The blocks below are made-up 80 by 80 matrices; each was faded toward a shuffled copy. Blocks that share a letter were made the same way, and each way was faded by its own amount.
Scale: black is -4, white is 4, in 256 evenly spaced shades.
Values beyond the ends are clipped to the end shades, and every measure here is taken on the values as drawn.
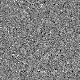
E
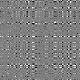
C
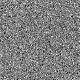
E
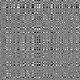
C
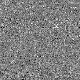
E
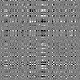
C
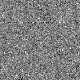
E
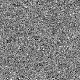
E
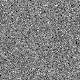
E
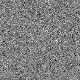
E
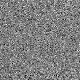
E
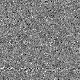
E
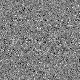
E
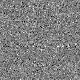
E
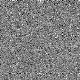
E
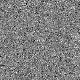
E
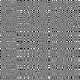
C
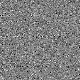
E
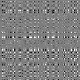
C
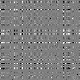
C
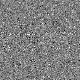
E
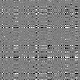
C
